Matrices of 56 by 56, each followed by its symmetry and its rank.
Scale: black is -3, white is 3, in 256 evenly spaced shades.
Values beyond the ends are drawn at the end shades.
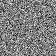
antisymmetric, full rank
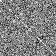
symmetric, full rank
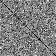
symmetric, full rank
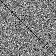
symmetric, full rank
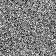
antisymmetric, full rank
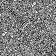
symmetric, full rank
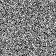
antisymmetric, full rank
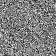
antisymmetric, full rank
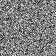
symmetric, full rank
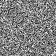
symmetric, full rank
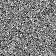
antisymmetric, full rank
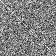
symmetric, full rank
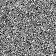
antisymmetric, full rank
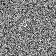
symmetric, full rank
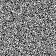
antisymmetric, full rank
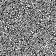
symmetric, full rank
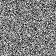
antisymmetric, full rank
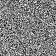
antisymmetric, full rank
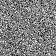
antisymmetric, full rank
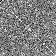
symmetric, full rank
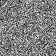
symmetric, full rank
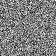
antisymmetric, full rank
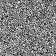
antisymmetric, full rank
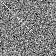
symmetric, full rank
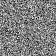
antisymmetric, full rank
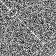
symmetric, full rank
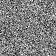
antisymmetric, full rank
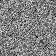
symmetric, full rank
